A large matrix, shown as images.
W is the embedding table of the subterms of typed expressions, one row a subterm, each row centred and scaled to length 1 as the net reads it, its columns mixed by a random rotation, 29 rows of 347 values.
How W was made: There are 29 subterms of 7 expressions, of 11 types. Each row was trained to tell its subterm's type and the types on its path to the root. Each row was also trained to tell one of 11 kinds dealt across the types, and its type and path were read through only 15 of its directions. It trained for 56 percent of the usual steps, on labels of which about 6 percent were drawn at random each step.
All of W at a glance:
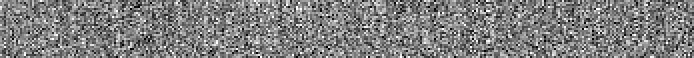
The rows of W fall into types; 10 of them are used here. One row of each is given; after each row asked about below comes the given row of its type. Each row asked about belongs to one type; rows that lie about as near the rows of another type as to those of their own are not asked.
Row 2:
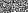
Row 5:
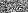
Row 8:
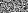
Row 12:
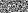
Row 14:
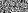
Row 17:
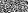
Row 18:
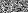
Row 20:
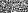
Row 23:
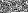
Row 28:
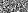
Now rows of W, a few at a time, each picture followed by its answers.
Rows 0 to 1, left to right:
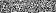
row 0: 20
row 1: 2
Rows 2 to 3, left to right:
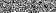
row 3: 5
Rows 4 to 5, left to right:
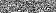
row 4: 12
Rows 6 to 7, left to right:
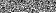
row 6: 17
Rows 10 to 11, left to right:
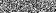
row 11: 20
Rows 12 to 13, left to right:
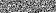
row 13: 2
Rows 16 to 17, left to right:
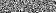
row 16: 8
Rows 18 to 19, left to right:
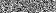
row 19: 23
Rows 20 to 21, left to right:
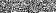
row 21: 20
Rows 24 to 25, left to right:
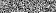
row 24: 17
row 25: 18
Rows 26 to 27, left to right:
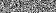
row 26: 12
